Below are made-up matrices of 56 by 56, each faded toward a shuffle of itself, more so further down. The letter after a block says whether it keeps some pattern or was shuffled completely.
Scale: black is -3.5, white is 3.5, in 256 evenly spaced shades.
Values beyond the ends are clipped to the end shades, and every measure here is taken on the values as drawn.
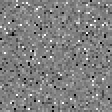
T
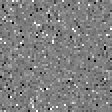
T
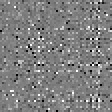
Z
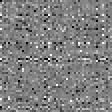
Z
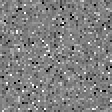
T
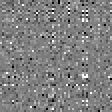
Z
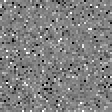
T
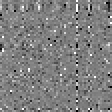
Z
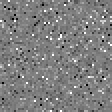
T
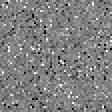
T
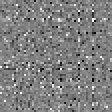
Z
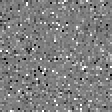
T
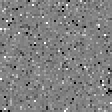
T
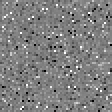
T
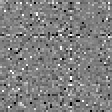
Z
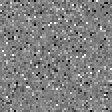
T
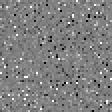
T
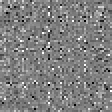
Z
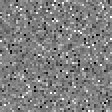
T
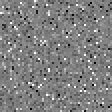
T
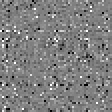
Z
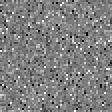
T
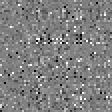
Z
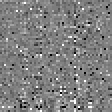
Z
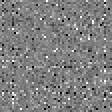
Z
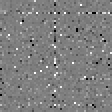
Z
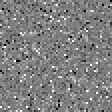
T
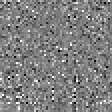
Z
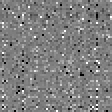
Z
